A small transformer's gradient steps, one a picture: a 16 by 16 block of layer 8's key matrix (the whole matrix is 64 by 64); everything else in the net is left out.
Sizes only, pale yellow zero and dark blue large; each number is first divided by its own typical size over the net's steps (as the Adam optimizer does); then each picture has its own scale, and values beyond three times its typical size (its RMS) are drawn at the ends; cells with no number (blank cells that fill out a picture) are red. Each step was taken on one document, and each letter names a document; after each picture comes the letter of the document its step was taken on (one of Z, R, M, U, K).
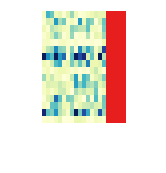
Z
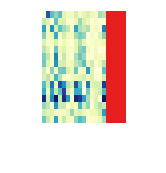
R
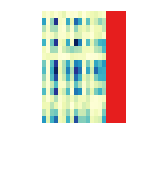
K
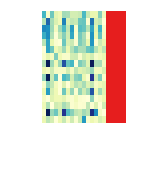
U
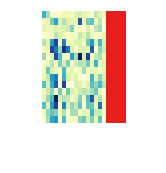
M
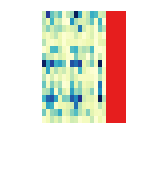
Z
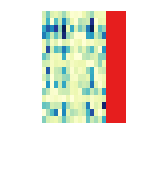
U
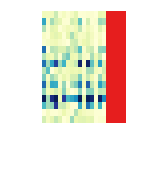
Z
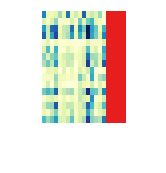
U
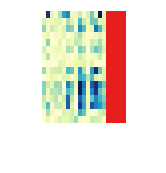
R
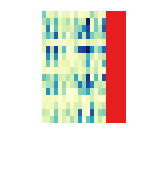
U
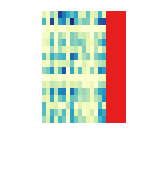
K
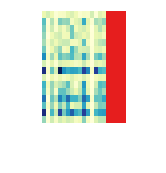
K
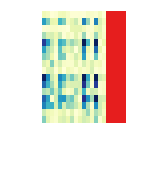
M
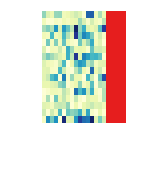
U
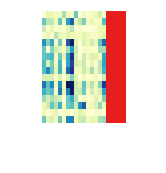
K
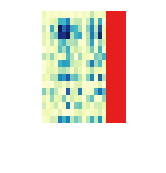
U
